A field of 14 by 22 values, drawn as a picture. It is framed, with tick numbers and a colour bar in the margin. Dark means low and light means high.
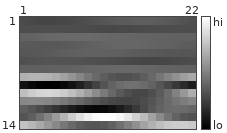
A horizontal seam about 50% of the way down splits the table, and the top part is calmer. Values change most from cell to cell in the bottom middle. The values are skewed, with a long tail toward high values. The grain runs across in streaks.
